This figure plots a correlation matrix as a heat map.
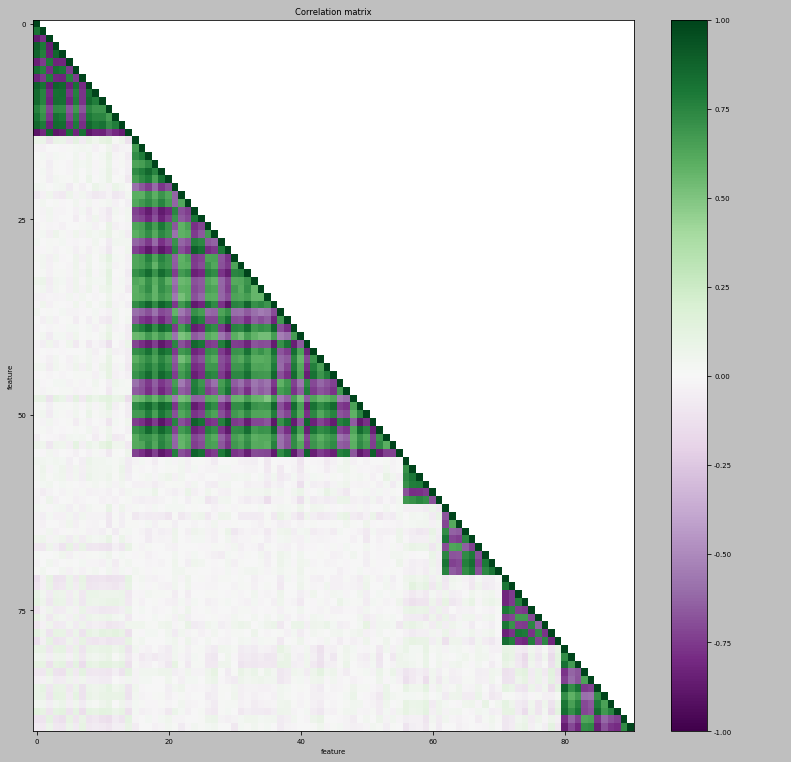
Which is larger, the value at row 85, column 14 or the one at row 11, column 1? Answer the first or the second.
the second
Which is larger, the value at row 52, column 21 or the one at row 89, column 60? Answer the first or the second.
the second
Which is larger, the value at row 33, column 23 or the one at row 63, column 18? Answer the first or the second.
the first
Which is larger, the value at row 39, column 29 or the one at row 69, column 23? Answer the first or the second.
the second
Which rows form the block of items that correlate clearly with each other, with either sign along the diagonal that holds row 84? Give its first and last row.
80 to 90
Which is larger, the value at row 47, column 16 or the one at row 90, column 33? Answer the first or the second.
the second
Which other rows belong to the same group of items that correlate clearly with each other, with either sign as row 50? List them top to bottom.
15, 16, 17, 18, 19, 20, 21, 22, 23, 24, 25, 26, 27, 28, 29, 30, 31, 32, 33, 34, 35, 36, 37, 38, 39, 40, 41, 42, 43, 44, 45, 46, 47, 48, 49, 51, 52, 53, 54, 55
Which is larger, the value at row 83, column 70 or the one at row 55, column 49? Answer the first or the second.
the first
